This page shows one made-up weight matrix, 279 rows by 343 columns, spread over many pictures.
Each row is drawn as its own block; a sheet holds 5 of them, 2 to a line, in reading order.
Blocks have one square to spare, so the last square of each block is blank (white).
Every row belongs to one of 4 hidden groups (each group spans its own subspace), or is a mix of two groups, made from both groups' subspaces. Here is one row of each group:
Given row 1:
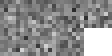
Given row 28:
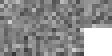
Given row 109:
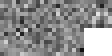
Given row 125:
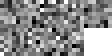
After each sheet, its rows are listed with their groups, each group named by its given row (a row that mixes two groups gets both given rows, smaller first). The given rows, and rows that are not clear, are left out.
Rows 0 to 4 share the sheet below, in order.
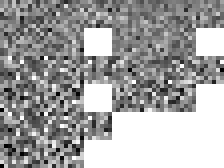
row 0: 109
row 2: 125
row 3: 1
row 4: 125
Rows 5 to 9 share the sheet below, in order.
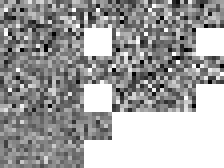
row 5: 1
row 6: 28 and 125
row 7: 1
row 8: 109
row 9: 1
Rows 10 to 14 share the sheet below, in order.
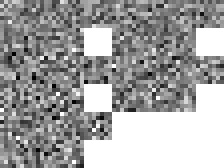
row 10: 28
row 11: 1 and 28
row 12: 125
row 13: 109
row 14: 28 and 109
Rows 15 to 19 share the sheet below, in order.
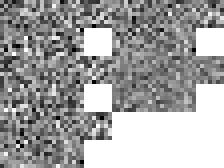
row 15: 28
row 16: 109
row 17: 1 and 28
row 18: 1 and 109
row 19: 109
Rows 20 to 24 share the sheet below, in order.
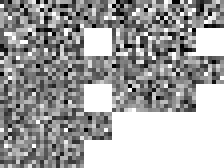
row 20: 125
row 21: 28
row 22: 28
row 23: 109
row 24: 28 and 125
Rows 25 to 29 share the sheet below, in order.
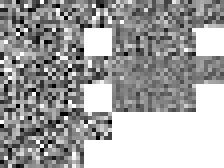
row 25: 109
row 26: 28
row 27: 28
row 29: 109
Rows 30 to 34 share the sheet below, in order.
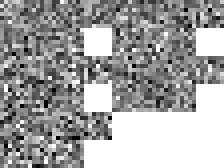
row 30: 28
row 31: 1
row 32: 1
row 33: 1 and 109
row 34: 1
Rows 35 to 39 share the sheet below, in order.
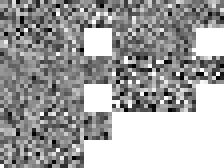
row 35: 109
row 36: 109
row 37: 1 and 125
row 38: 28
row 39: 125
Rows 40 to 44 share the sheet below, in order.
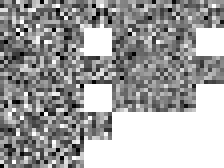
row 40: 109
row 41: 109
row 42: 28
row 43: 28
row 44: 125
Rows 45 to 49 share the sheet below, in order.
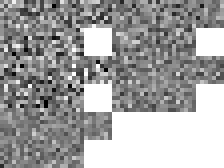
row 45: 28
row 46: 125
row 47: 1
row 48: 28
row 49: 125
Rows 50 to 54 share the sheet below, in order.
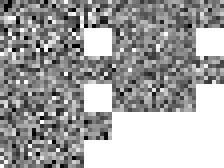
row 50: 1 and 125
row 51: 1
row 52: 28
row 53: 1 and 109
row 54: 125
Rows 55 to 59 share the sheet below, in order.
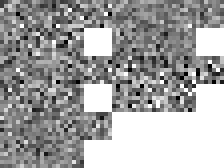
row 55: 1
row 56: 1
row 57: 1
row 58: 1
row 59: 28 and 109
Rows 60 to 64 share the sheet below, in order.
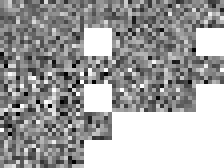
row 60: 125
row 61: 109
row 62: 1
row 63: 1 and 125
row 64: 28
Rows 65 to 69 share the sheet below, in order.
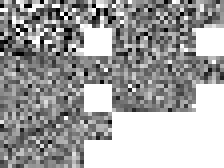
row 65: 109
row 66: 28
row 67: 1
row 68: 109
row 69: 109
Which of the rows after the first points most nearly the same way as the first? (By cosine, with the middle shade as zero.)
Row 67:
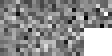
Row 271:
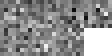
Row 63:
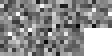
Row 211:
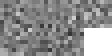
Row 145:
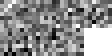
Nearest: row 271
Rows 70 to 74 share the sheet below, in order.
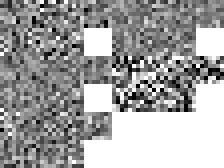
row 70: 125
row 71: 125
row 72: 125
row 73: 109
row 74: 28
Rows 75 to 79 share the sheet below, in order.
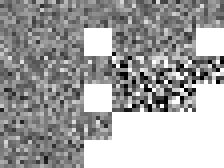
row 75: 125
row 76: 125
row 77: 125
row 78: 1
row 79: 1
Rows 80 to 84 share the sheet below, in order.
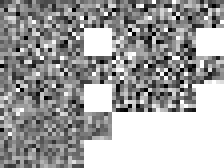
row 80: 1
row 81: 109
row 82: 109
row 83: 28
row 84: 28
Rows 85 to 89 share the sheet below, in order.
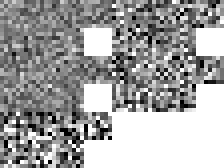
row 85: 28
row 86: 28 and 109
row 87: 109
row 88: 28
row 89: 1
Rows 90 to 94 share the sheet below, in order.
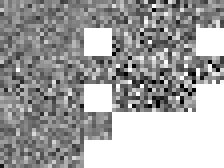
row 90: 109
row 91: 125
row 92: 1 and 109
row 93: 1
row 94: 125
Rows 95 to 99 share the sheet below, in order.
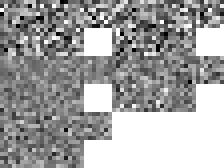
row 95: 28 and 109
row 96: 1
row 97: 125
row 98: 1
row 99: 28
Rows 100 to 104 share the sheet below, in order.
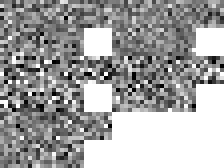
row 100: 28 and 109
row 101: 109
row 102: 28
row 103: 109
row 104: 1
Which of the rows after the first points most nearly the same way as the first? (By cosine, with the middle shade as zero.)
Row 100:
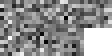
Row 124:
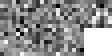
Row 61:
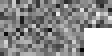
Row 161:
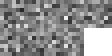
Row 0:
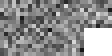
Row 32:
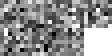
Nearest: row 124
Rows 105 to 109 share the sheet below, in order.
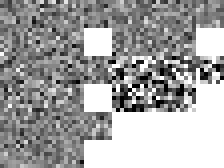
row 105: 125
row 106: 125
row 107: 1
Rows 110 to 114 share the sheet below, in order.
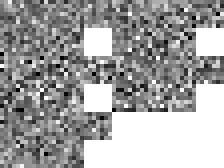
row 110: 125
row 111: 1
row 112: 109
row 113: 1 and 125
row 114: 109
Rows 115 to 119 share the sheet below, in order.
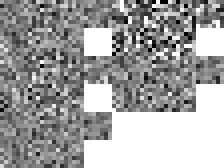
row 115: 125
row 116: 125
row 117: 125
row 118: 125
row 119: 125
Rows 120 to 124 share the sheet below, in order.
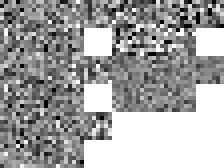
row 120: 1 and 28
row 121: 1
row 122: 1
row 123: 125
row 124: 109
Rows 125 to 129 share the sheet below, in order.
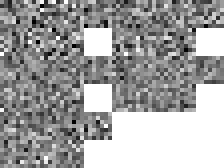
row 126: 28
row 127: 125
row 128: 28
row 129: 1
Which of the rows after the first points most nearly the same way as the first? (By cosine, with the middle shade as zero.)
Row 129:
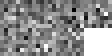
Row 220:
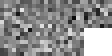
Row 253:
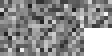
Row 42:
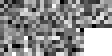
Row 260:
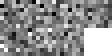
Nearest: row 253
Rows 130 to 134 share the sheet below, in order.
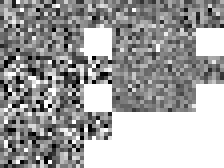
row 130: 28 and 109
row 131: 1
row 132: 1
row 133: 109
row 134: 1
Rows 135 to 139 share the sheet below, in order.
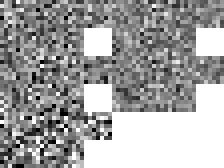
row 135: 28
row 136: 125
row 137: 125
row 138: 125
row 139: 109
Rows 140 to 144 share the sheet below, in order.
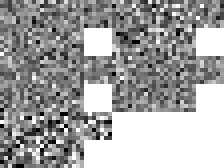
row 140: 125
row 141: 125
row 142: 125
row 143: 28
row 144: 109
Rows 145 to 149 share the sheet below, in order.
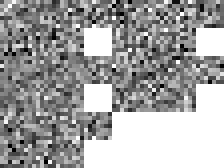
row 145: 1 and 28
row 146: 28
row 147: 28 and 109
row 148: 109
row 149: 1 and 125
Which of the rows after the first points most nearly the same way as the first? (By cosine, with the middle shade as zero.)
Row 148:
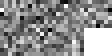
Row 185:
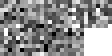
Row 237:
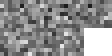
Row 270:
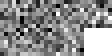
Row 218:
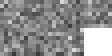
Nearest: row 270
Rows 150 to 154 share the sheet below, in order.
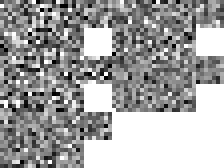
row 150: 125
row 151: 125
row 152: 28
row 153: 125
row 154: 1
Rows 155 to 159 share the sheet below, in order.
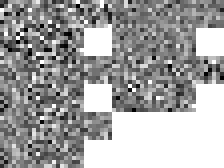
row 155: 1 and 109
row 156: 28 and 109
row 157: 125
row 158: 109
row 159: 125
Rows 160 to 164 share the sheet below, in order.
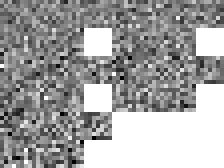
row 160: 28 and 125
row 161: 28
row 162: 109
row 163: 28
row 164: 28
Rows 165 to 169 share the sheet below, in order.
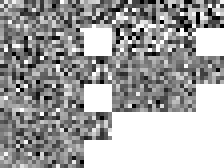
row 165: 28
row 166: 1
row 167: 109
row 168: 1
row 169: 109 and 125
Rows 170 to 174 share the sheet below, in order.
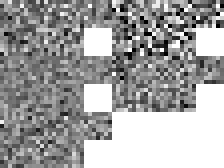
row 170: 125
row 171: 1
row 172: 1 and 125
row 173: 28
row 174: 109
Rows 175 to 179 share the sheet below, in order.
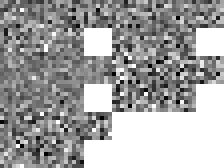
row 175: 1
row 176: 28
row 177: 1 and 125
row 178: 28
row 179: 109
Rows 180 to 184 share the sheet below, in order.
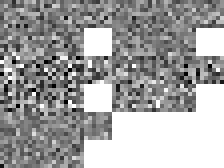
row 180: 28
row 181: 28 and 109
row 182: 28
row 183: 1
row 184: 125
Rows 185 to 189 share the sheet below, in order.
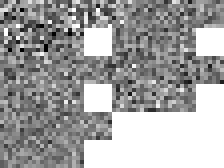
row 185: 1
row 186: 28
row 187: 28 and 125
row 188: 1
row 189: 109
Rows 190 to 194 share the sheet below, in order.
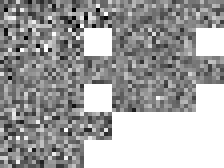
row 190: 1
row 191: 1 and 109
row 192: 28
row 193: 1 and 109
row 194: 28
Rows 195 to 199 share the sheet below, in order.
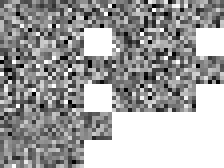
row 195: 1
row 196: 125
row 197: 28
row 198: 109 and 125
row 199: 28
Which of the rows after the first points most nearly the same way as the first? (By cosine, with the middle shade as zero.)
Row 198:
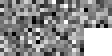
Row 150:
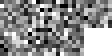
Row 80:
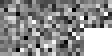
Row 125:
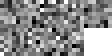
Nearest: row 125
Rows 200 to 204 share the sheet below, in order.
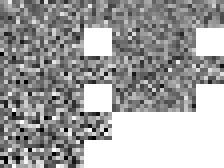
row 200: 125
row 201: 1 and 109
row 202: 28
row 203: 109
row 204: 28
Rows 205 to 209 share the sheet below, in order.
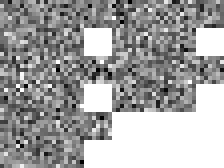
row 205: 125
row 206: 28
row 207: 109
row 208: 1
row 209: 109
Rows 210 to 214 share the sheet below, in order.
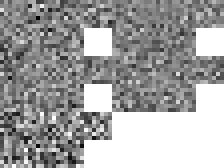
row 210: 109 and 125
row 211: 1
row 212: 28
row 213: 28
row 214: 1 and 28
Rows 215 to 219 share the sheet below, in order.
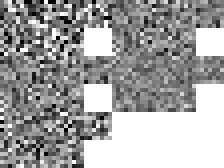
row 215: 1 and 125
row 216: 125
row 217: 125
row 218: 1 and 28
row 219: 28 and 109
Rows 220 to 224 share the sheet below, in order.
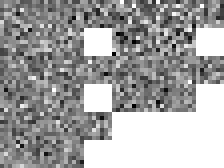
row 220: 1
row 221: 125
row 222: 1 and 125
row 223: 1
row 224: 109
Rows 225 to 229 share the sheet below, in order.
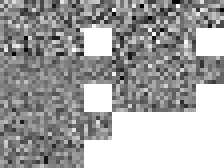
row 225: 28
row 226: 109
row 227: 28
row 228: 28
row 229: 1
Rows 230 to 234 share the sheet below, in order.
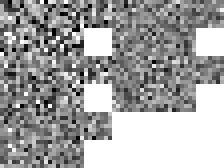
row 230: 125
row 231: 28 and 109
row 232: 1
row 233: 125
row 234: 1 and 125
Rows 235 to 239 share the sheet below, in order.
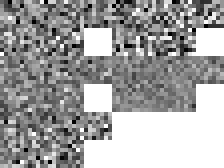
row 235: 125
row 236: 28
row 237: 1 and 125
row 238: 109
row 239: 1
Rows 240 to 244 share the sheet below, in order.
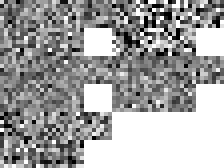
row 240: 1 and 28
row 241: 125
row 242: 109
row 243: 1
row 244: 1 and 28
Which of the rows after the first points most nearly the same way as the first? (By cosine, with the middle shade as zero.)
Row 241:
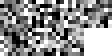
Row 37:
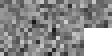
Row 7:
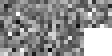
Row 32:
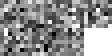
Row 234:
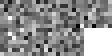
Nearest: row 37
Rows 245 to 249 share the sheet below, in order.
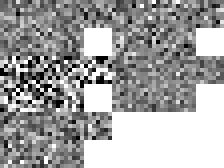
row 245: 1 and 109
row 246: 109 and 125
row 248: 28
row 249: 1
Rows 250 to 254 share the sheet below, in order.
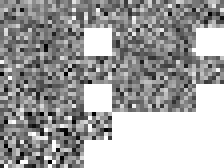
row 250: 1
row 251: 109
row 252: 28 and 109
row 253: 1 and 109
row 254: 1 and 125
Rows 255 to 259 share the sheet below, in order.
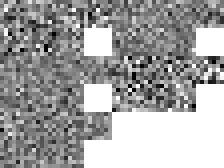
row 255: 1
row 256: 109
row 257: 1 and 109
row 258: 109
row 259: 28
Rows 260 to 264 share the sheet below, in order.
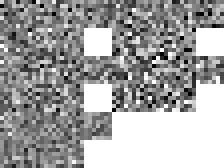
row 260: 28 and 125
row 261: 1 and 28
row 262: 28 and 125
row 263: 125
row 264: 28
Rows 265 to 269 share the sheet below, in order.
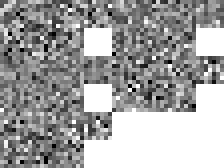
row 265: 1
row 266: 125
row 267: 125
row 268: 109
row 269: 1
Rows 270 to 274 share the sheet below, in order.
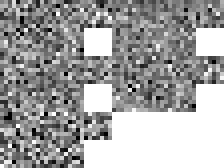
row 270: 109
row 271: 1
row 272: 28
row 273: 109
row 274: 1 and 125
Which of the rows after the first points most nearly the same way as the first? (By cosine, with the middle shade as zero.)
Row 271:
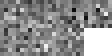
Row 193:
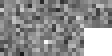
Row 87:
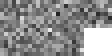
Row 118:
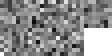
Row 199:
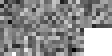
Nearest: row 193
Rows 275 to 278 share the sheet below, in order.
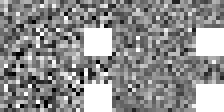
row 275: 1 and 109
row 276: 28 and 125
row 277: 1
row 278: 109
